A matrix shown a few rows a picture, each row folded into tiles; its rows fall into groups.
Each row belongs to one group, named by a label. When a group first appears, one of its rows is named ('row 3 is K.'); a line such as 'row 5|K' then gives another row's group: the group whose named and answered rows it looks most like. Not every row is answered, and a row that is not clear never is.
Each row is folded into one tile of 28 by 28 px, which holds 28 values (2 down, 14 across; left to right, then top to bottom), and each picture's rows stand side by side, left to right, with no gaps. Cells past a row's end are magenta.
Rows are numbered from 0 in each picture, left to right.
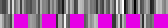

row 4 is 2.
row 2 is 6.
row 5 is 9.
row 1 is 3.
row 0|3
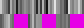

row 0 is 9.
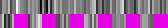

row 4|2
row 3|2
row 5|3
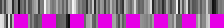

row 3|3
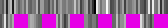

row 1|3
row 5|3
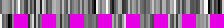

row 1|6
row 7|2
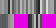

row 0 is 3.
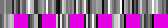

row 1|9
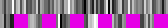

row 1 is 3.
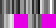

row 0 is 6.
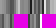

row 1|3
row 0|9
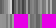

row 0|2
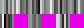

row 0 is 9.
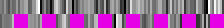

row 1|2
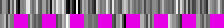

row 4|9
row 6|3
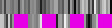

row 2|6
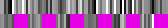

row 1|6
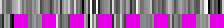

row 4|6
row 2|3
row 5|2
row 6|9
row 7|2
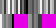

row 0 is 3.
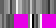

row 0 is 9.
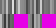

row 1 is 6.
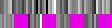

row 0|2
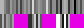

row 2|2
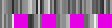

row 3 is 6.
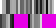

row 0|9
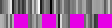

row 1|2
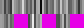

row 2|2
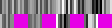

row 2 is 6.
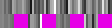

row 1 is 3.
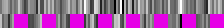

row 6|9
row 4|3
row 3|9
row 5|6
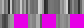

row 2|2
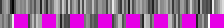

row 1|6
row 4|9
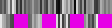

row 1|6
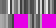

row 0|3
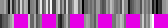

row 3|3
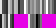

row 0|6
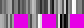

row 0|2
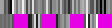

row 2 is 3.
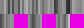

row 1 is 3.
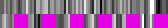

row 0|3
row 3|9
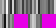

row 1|3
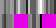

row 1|9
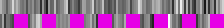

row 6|3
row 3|3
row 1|6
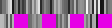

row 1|2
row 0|2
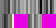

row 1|6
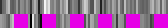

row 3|9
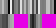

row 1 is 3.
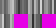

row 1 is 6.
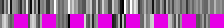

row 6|2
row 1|3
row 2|9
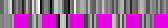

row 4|2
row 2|9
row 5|9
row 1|2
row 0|2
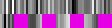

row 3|3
